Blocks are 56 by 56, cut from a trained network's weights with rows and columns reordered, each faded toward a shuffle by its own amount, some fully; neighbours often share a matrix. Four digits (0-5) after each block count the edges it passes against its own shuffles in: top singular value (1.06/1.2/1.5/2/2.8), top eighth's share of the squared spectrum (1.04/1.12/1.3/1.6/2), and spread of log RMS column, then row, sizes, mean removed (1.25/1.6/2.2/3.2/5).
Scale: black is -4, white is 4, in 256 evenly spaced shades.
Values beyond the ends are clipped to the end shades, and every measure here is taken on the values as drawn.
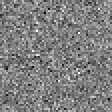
0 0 0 0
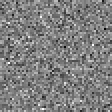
0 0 0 0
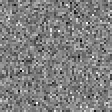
1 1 0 0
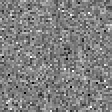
1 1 0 0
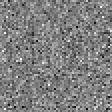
2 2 1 1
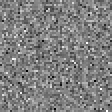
0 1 0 0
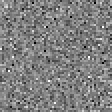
0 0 0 0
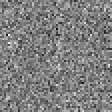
2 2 1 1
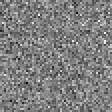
1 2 0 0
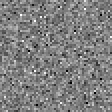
1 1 0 0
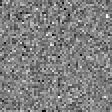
2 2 0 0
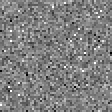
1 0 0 0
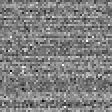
4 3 1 1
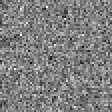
1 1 0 0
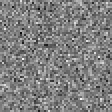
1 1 0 0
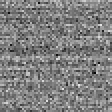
3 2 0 0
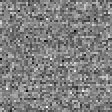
2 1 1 0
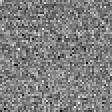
1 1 0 0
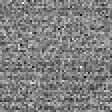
3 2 0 0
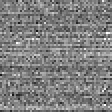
4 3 1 1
